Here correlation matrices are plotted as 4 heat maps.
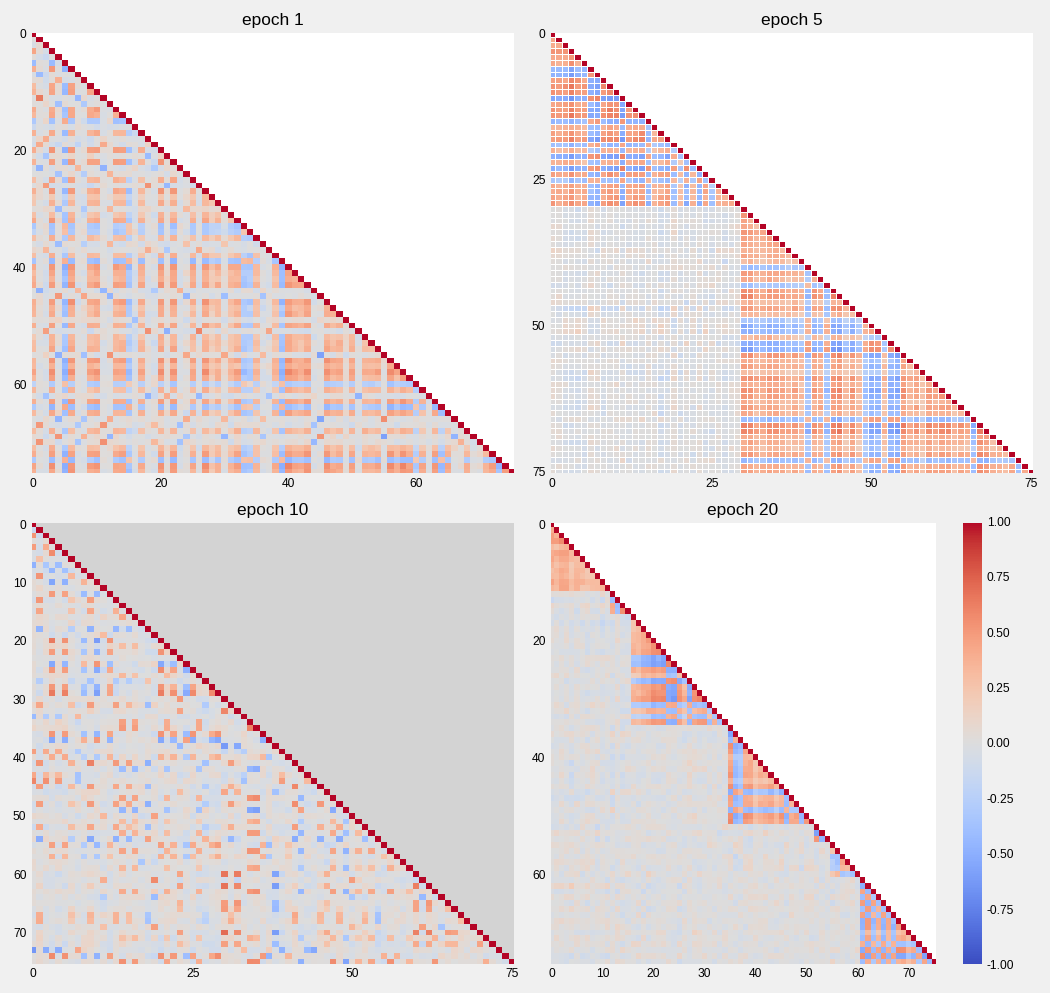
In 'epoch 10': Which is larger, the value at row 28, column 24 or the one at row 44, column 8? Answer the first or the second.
the second
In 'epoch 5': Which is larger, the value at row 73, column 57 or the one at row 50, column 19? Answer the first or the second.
the second
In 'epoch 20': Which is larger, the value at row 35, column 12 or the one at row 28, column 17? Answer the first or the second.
the second
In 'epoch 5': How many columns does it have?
76
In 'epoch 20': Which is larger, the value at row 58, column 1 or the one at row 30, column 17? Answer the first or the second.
the second
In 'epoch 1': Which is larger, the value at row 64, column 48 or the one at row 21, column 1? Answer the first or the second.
the second
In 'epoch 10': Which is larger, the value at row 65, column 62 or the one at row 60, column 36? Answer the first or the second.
the first
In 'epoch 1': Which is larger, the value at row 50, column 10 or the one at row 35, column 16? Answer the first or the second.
the first
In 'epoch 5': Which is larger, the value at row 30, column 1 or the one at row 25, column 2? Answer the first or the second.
the first
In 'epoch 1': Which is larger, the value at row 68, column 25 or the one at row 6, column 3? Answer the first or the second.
the second
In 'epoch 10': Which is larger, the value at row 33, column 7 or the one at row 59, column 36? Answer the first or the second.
the first
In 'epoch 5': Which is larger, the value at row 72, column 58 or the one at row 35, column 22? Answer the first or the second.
the first
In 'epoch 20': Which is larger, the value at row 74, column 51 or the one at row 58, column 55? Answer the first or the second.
the first
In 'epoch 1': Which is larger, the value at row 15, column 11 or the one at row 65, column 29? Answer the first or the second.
the second
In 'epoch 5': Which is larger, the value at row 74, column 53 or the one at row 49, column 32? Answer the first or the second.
the second
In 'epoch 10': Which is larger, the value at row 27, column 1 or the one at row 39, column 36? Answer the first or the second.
the second
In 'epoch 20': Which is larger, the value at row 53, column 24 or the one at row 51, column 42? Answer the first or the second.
the second
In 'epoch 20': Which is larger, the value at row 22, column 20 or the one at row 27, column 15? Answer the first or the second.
the first
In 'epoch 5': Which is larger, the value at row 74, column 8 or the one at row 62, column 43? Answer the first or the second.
the first
